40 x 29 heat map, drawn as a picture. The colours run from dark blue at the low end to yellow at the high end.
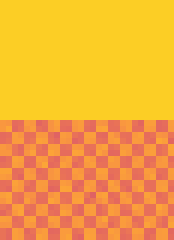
It is made of 2 by 1 panels. Panel 1,1: very high, flat. Panel 2,1: high, checkered.
